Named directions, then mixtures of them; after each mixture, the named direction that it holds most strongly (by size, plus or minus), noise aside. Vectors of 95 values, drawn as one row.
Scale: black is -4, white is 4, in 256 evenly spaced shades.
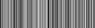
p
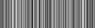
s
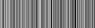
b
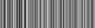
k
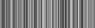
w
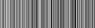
b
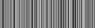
b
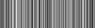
s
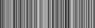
p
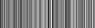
p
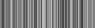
w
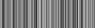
w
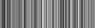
w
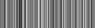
k
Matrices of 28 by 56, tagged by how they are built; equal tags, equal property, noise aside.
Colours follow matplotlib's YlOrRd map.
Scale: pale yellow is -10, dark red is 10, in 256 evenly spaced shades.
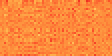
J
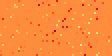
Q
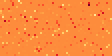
Q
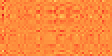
J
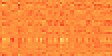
J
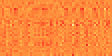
J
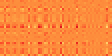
J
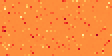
Q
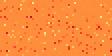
Q
